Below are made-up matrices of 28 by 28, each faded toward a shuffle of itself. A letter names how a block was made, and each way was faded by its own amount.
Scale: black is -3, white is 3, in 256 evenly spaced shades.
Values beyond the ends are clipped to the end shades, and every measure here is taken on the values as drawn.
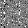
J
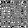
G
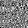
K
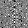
J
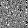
J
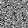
K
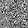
J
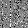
J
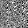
J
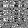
G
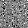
J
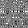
G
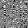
G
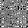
G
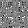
G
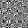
G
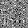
K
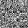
K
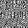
G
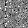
J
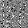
J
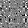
G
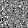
J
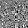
K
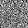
K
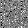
J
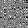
G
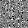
J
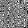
J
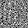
K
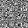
K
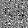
J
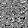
K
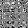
G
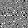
G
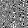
J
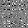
G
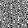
J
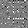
G
